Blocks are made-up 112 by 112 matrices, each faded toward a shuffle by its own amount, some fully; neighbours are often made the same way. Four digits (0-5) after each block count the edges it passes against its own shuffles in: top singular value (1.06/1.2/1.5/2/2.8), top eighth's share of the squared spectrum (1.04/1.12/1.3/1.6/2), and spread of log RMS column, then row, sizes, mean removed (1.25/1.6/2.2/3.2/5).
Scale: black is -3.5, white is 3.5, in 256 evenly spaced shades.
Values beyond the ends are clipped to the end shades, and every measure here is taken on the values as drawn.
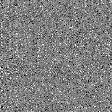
4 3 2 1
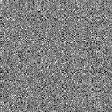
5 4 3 3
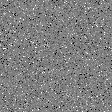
0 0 0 0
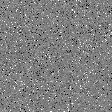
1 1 0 0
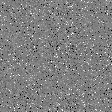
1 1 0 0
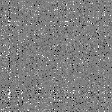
2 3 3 2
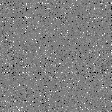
2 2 2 2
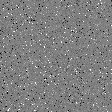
0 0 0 0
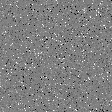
0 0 0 0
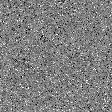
2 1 0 0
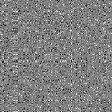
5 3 2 2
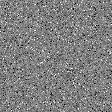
3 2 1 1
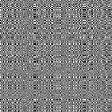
5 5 4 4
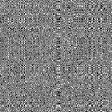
5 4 3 3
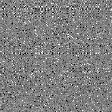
4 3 1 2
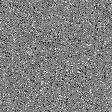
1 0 0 0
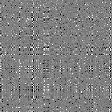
5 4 3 3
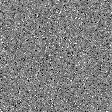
2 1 0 0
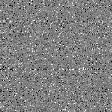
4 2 1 1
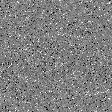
2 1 0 0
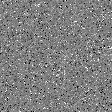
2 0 0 0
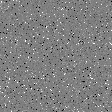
0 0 0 0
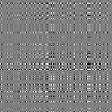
5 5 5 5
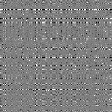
5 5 3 4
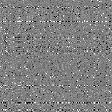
5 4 2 3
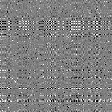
5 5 3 4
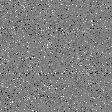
3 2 0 1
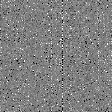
4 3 2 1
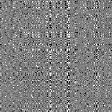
5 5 4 3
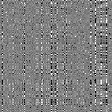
5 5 4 3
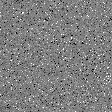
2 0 0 0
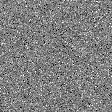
2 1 0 0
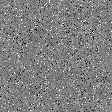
0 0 0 0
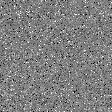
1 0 0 1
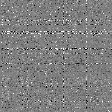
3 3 2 3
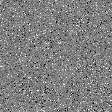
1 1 1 1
